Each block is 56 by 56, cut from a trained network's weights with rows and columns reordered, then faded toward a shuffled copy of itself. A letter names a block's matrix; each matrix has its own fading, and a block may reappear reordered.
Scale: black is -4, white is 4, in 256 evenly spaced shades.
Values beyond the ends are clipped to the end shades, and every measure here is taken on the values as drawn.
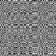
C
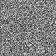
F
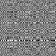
C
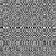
C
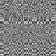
C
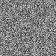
F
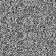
F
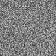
F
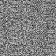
F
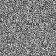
F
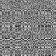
C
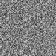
F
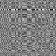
C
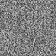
F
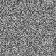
F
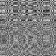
C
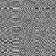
C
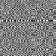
C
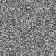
F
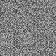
F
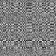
C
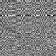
C
